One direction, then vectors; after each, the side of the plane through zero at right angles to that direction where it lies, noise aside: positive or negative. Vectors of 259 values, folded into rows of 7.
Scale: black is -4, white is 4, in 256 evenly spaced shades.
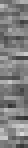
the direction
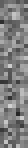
negative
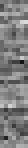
negative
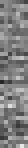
negative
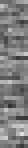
positive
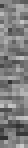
negative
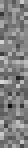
positive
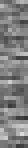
positive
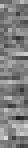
positive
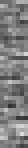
positive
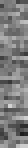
negative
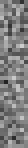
negative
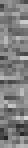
negative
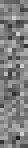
positive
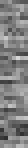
negative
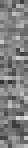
negative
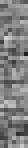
negative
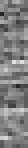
positive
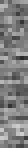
positive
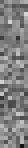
positive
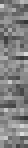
positive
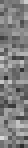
positive
